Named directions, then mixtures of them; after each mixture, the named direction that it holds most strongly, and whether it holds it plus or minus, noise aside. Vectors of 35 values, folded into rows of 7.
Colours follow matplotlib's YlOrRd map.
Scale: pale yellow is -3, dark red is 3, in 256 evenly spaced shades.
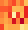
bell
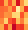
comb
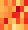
comb, minus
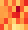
comb, minus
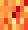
comb, minus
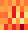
bell, minus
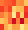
bell, plus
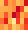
comb, minus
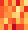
comb, plus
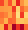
comb, plus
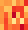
bell, minus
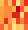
comb, minus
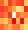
bell, plus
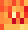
bell, plus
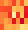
bell, plus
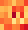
bell, minus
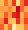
comb, minus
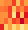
bell, plus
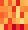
comb, plus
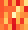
comb, plus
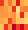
comb, plus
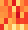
comb, minus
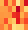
comb, minus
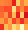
bell, plus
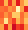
comb, plus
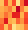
comb, minus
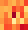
bell, minus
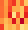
bell, plus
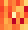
bell, plus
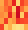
comb, minus
